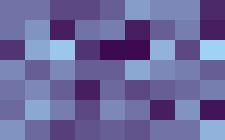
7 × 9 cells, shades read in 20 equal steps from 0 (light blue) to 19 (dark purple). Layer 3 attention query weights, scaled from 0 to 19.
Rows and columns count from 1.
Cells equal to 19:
2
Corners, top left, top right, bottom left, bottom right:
9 16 6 3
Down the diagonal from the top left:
9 6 1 11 10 9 9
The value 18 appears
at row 6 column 9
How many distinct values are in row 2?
5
